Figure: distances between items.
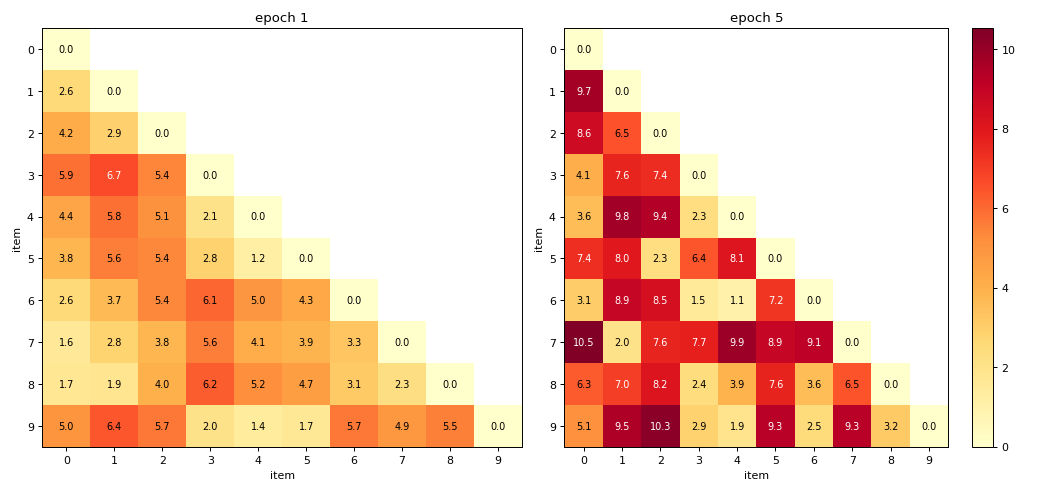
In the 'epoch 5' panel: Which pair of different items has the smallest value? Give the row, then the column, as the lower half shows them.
6, 4
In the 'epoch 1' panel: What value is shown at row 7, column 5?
3.9
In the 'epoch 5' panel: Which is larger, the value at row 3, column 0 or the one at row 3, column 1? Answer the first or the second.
the second
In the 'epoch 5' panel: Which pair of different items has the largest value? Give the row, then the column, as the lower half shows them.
7, 0
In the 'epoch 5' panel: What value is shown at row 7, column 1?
2.0
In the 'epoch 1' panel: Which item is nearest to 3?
9
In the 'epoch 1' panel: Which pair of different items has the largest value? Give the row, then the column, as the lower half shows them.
3, 1
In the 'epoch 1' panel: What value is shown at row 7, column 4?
4.1
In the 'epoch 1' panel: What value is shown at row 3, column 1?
6.7
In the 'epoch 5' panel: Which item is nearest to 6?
4
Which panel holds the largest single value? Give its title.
epoch 5
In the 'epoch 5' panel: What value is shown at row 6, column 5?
7.2
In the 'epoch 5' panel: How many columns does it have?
10
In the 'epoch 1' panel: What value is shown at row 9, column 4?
1.4
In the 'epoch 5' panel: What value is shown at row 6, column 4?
1.1
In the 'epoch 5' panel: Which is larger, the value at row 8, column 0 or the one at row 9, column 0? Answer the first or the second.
the first
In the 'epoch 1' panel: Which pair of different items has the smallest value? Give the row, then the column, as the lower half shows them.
5, 4
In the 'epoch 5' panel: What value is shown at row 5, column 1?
8.0
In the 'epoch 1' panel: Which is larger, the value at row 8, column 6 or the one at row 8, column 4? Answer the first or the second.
the second
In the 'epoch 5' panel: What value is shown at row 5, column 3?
6.4
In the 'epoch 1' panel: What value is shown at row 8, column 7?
2.3
